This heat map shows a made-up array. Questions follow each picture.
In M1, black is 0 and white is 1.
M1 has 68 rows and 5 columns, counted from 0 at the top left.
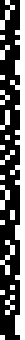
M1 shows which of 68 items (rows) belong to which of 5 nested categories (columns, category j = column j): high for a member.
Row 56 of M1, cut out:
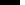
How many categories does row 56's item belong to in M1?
1
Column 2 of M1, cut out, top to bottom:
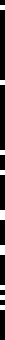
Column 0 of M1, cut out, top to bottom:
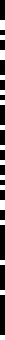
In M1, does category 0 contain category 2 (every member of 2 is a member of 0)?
no
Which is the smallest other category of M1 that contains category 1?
4
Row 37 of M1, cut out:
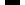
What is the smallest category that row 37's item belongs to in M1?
0
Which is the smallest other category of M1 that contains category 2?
4
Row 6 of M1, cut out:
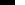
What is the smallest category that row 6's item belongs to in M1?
3
